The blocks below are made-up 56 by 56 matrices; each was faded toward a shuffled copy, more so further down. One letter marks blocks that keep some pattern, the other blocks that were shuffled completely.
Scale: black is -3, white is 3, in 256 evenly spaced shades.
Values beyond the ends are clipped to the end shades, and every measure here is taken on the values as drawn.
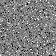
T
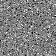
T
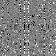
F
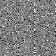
F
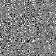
F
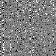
F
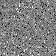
T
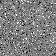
T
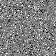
T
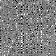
F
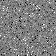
T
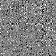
F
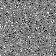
T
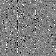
F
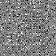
F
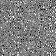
F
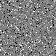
T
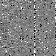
F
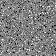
T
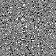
F
